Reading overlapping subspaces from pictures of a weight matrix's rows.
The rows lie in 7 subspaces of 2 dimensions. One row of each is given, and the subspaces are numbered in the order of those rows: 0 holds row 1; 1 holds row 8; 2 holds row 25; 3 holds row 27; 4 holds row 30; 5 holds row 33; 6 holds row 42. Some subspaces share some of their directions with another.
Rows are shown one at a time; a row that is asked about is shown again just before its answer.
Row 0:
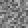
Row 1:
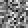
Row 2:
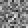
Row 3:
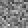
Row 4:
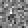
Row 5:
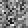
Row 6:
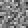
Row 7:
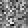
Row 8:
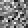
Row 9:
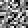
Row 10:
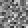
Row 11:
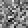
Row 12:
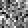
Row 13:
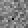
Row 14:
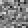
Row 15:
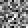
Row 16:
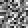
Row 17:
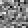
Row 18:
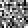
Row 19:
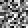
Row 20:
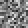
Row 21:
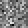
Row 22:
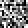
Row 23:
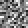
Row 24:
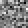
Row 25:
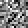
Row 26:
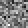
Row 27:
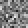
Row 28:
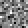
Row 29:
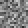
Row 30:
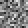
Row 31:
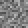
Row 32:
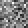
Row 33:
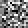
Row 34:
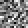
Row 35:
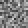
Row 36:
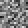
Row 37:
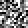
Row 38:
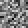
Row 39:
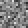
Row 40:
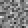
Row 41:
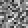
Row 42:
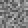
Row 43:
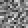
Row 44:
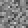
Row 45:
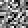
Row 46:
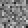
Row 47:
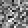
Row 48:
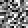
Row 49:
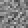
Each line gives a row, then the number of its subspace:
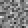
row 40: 2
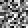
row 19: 3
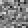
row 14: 0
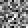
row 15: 3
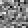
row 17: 0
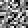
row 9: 2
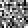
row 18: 6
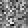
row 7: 4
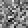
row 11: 4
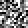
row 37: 3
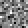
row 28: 2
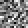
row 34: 1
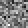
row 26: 5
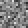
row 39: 5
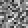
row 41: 4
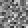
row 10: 6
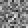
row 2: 3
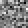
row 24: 0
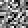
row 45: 2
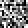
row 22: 6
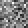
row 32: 1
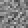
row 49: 1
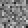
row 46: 6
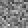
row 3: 5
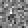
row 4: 2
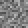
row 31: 0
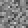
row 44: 6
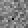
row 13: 1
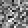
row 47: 4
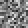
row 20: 0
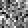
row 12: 3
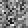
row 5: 4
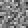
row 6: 5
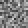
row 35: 6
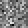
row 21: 4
